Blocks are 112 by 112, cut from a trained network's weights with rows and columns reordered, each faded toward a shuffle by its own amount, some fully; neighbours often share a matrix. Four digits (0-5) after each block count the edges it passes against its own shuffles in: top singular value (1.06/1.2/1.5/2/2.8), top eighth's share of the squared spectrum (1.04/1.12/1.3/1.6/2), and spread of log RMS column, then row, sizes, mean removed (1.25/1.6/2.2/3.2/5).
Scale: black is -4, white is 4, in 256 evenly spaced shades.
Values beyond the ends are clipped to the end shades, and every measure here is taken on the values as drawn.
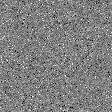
0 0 0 0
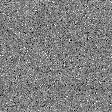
0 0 0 0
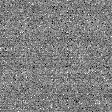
2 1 1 0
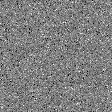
0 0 0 0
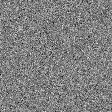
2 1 0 0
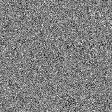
2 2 1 1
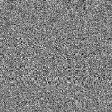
4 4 1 3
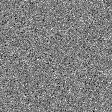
0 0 0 0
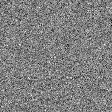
3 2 0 1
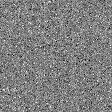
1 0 0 0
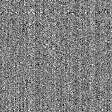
3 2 0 2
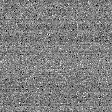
3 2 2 0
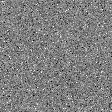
0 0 0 0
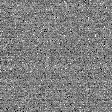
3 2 1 0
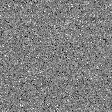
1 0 0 0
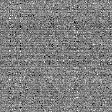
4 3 3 1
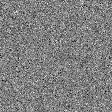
2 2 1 1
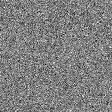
1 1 0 0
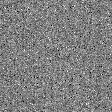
1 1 0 0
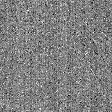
3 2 0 1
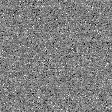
1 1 1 0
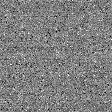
1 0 0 0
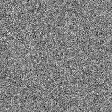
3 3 0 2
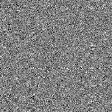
3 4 2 2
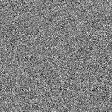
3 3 0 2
